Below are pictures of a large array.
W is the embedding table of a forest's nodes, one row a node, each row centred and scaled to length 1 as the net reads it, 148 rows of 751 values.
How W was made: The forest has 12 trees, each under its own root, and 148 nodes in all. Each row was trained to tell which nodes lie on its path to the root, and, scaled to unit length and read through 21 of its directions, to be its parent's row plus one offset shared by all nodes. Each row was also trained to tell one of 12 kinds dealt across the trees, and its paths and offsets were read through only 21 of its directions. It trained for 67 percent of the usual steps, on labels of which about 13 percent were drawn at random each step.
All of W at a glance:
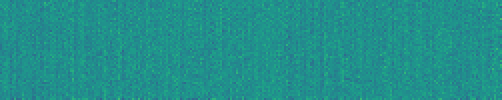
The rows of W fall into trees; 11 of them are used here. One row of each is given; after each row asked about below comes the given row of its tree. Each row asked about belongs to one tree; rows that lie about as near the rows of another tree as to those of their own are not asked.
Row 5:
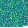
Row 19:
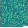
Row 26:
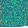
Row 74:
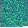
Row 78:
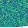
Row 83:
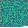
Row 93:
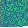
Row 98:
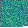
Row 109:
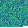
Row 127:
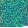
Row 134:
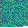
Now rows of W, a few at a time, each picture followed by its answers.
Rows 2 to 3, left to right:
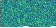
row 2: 78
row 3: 134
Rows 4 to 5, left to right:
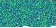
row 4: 19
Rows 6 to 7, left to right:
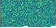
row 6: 83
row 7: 19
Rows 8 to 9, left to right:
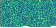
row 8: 74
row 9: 5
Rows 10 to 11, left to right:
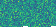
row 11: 19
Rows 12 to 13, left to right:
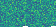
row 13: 26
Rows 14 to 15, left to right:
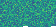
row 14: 83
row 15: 26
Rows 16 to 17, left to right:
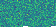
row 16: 5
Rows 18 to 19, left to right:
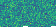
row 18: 98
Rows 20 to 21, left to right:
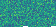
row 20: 83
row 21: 5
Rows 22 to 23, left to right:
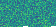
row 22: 78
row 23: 74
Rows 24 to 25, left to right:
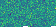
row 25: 83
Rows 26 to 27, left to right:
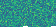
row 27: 78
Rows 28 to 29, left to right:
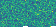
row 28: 98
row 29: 26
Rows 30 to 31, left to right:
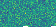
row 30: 19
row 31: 83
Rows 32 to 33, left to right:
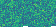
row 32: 5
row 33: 26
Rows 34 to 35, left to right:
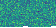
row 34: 74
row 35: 19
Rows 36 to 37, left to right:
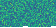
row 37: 19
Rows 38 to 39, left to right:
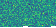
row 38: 83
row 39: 26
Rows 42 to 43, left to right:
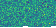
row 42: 93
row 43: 5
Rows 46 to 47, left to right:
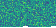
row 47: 26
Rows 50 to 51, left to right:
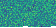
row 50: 74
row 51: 127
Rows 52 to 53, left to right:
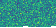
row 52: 98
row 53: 98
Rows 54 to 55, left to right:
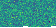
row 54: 134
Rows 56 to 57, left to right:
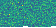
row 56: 26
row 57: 83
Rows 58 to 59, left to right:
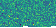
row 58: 26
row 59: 26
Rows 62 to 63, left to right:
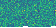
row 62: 74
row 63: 26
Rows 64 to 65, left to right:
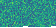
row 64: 19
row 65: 26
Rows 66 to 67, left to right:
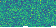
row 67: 98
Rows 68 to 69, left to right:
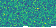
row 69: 98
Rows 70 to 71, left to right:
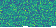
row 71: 26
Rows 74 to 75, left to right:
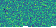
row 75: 83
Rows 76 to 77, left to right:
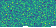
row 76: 98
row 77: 5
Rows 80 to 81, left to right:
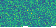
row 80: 134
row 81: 83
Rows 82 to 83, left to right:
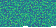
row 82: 74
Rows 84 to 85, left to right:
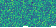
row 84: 19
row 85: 98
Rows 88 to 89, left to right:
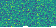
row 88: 98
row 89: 5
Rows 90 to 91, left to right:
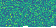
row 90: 5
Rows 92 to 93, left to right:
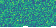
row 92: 83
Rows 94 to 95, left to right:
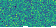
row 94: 5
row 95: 98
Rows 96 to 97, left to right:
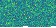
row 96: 26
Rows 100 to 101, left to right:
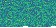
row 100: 98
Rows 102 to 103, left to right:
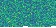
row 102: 19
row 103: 134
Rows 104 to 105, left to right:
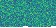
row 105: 19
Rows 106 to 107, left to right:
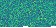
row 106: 5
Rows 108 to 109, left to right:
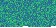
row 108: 74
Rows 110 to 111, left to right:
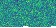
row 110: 134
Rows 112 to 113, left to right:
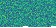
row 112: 83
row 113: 5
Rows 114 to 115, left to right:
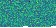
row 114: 83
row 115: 83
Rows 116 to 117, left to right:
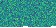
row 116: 5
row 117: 19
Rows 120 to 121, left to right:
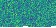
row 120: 74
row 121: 5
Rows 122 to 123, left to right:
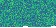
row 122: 19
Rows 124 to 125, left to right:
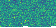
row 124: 134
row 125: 134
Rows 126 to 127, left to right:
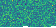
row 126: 98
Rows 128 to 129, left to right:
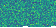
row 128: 74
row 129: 26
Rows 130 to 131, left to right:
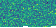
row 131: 74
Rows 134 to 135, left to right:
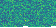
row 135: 134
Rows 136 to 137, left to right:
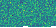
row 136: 19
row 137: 83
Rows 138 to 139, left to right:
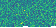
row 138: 74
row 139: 74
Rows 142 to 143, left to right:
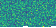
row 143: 98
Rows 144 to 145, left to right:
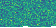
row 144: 98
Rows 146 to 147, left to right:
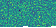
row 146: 19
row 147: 5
